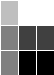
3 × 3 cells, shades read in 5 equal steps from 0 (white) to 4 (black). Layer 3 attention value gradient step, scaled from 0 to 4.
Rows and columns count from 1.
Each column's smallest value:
1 0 0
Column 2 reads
0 3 4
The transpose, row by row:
1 2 2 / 0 3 4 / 0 3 4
